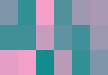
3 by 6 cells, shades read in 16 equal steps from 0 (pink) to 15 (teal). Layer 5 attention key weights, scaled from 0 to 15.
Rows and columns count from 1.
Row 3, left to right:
1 0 15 4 13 8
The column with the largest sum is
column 5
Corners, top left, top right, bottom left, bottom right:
8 5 1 8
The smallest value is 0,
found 2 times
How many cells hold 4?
1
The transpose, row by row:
8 12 1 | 13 12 0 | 0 3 15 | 11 10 4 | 6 12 13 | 5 6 8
